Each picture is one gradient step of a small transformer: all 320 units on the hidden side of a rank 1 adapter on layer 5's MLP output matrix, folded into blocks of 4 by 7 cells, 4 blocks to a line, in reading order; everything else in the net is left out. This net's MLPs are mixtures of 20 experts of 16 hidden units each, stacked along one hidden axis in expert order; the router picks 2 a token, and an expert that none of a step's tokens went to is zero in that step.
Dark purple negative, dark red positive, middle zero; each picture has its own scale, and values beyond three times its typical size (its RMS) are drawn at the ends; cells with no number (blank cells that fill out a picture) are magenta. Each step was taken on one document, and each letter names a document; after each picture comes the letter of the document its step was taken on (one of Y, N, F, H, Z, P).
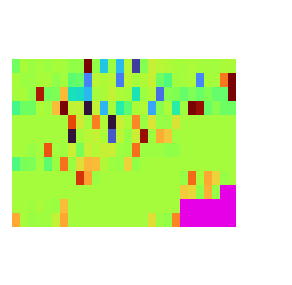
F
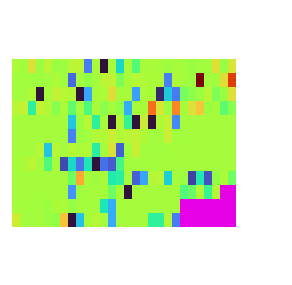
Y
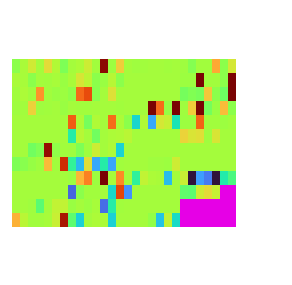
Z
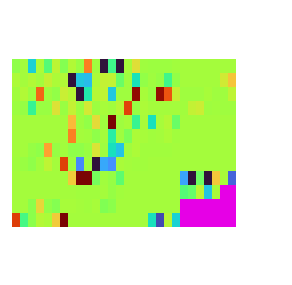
Y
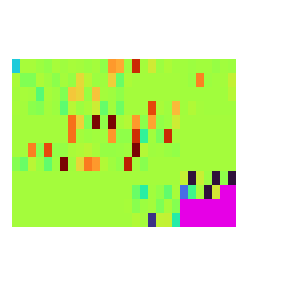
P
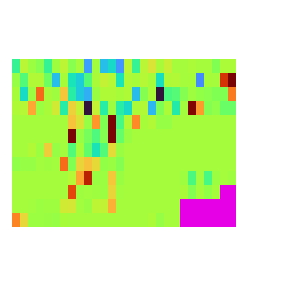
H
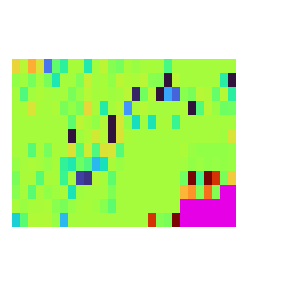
H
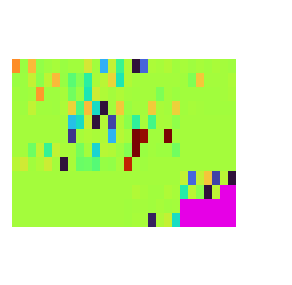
P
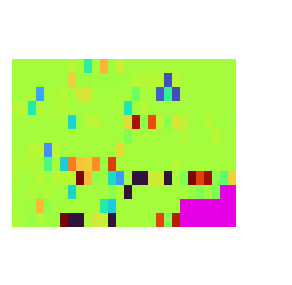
Z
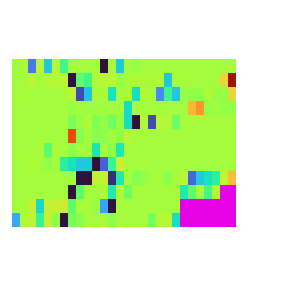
Y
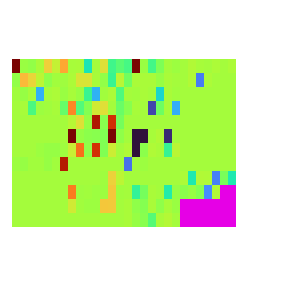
P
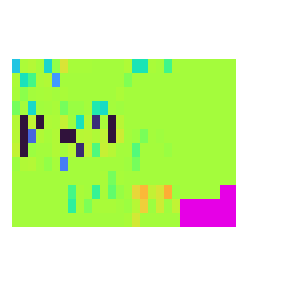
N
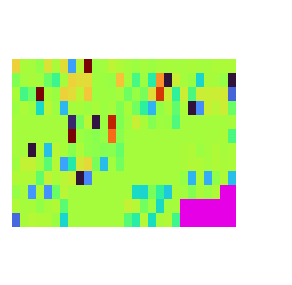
F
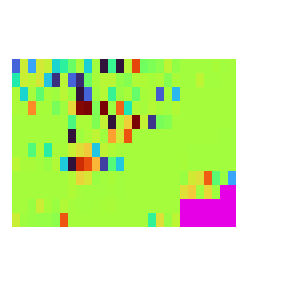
Y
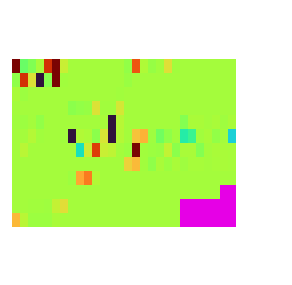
N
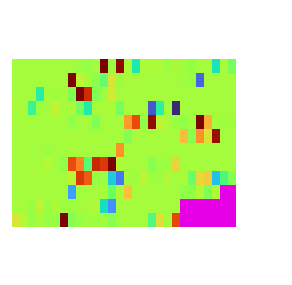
Z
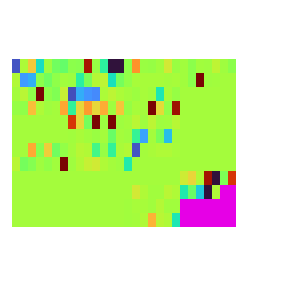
P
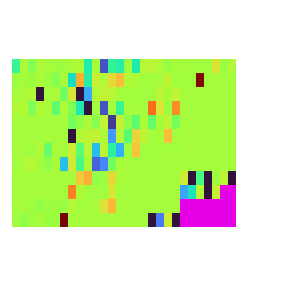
Y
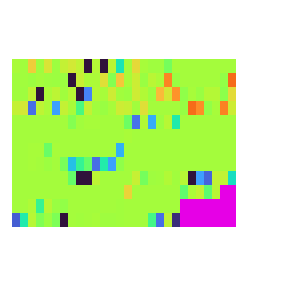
Z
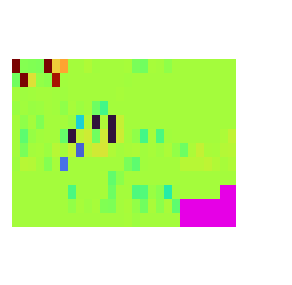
N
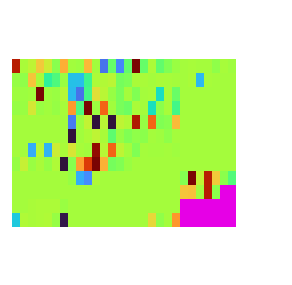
H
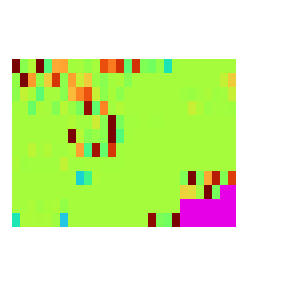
H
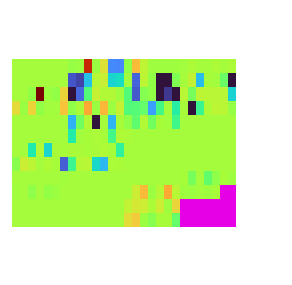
F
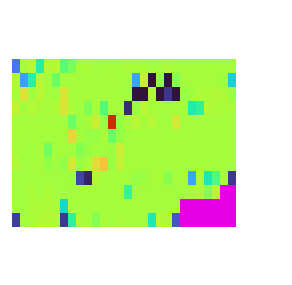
F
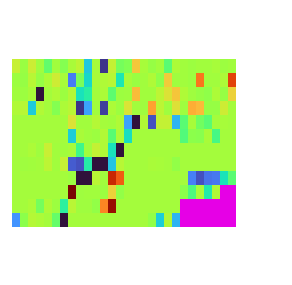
Y
